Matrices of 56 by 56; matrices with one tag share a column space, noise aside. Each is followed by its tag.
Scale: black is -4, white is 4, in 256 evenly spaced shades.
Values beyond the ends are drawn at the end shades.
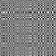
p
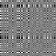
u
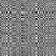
p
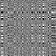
p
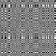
u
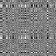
u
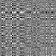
p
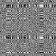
u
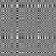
u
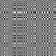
p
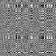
u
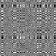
u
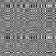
u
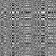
p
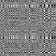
u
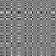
p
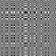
p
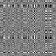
u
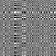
p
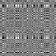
u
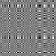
u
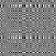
u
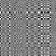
p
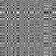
p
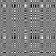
u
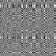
u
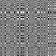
p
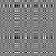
u
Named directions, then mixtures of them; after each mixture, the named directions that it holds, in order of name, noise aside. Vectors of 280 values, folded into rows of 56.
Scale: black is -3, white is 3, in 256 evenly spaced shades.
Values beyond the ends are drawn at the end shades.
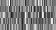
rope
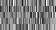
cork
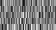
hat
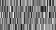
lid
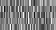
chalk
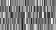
rope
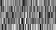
hat, rope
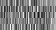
chalk, cork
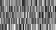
cork, hat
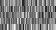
cork, hat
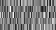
lid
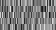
lid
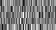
hat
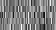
chalk, lid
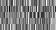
chalk, cork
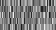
lid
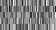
cork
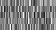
chalk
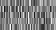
chalk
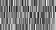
chalk, cork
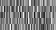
chalk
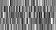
chalk, rope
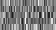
hat, rope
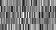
chalk, hat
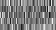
lid, rope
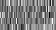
lid, rope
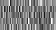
chalk, rope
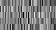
chalk, hat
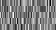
hat, lid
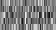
hat, rope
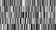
hat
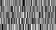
hat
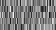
lid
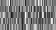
rope
